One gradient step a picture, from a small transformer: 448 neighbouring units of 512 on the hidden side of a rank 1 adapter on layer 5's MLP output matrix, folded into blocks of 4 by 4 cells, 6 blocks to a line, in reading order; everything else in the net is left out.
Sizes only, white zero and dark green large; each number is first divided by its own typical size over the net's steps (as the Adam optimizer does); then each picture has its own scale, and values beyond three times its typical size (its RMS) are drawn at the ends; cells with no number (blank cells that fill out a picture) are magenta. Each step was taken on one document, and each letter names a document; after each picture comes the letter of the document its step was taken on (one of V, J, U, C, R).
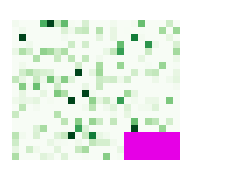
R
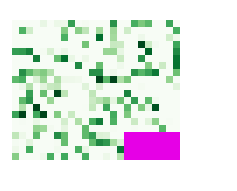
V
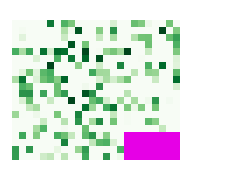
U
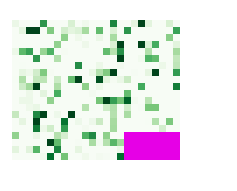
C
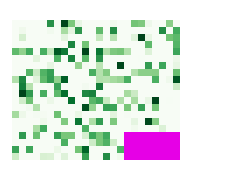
U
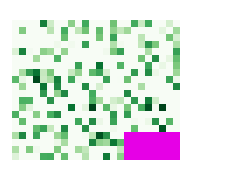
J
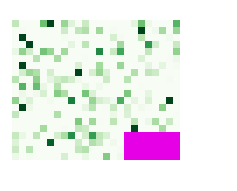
R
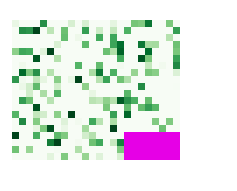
C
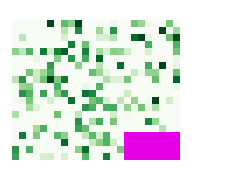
U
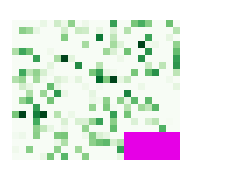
V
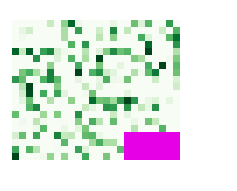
U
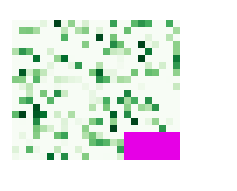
V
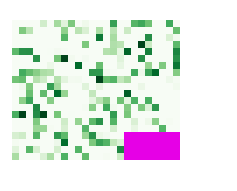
V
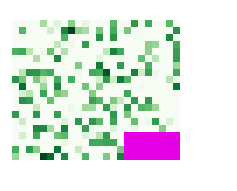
J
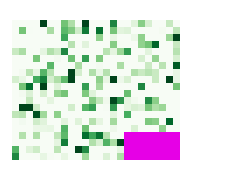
J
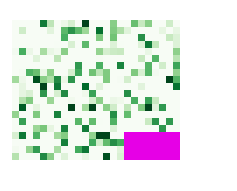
J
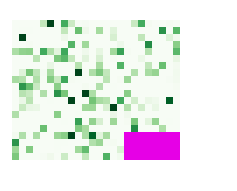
R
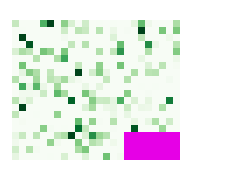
R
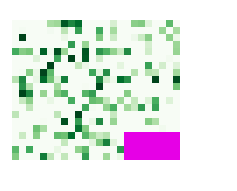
U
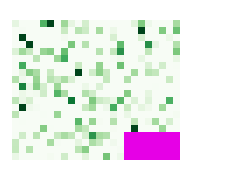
R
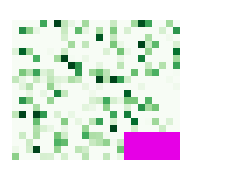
V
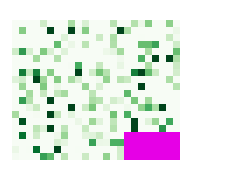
J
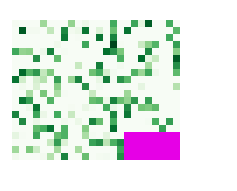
C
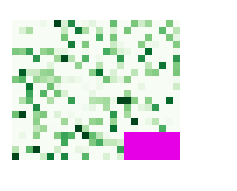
V
